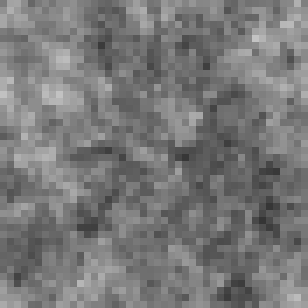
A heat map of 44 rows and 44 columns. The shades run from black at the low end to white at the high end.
There are no regular stripes. No row or column stands out. The values follow a bell shape. The texture is blotchy. Neither half mirrors the other.
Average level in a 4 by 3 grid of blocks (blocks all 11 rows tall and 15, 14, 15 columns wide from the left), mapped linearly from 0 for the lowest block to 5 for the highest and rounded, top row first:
424
522
310
332
